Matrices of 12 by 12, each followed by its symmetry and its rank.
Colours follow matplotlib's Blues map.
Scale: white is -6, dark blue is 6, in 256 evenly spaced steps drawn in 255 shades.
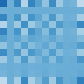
symmetric, rank one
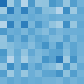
symmetric, rank two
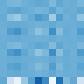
neither, rank one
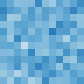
neither, full rank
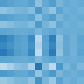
neither, rank one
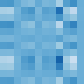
neither, rank one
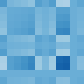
symmetric, rank one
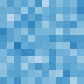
neither, full rank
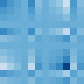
symmetric, rank one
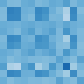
symmetric, rank two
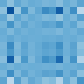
symmetric, rank one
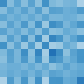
symmetric, rank two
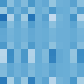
neither, rank one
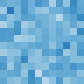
neither, full rank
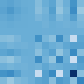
symmetric, rank two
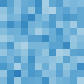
neither, full rank
